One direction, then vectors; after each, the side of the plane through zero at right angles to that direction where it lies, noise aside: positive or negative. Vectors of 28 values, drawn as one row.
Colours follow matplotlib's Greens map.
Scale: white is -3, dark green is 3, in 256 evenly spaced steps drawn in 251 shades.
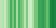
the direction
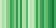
positive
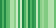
negative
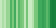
positive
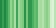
negative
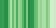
negative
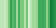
positive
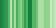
negative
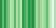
negative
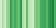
positive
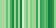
positive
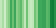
positive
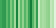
negative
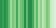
negative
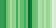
negative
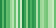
negative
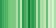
negative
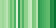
positive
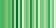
negative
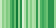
positive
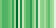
negative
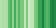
positive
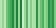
positive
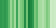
negative
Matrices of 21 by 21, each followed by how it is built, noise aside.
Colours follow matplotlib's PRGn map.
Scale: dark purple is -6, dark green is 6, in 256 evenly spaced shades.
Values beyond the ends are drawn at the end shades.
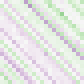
Toeplitz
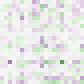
low rank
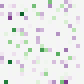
sparse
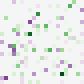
sparse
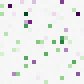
sparse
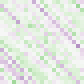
Toeplitz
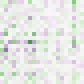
low rank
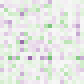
low rank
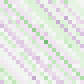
Toeplitz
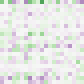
low rank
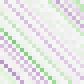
Toeplitz
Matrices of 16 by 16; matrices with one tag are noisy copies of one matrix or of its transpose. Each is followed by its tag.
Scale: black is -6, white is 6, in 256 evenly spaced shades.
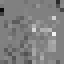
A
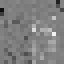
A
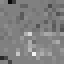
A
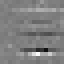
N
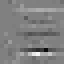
N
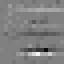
N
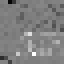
A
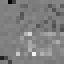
A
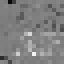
A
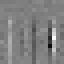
N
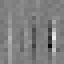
N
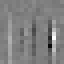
N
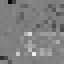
A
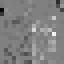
A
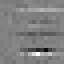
N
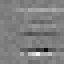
N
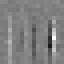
N
